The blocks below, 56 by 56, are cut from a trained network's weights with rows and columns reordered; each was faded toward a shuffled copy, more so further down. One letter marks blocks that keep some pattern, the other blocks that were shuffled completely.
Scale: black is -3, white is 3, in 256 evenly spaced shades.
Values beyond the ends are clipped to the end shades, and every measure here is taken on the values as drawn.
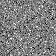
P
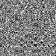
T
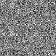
T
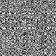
T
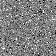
P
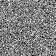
P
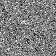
P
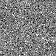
P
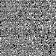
T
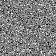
P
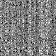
T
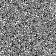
P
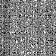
T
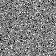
P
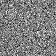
P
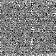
T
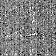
T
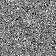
P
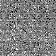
T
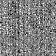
T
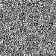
T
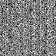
T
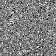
P
